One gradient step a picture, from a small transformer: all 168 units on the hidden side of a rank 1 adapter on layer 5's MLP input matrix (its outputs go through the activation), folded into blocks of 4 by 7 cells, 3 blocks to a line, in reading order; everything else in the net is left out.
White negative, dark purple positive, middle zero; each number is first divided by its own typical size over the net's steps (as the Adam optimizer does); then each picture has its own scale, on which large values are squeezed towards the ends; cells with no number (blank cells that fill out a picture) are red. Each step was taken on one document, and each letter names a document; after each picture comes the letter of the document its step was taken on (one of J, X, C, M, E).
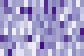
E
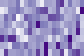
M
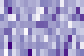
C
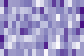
M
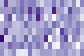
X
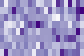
M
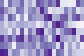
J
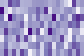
C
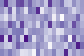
X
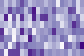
E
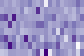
X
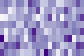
X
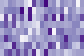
E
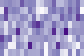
M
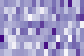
M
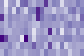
X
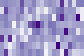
M
